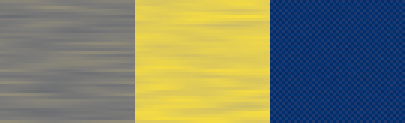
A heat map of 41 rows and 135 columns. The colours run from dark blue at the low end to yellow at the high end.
The table splits into one row of 3 panels. Panel 1,1: middling, streaked across, faint in contrast. Panel 1,2: very high, streaked across, faint in contrast. Panel 1,3: very low, checkered, faint in contrast.
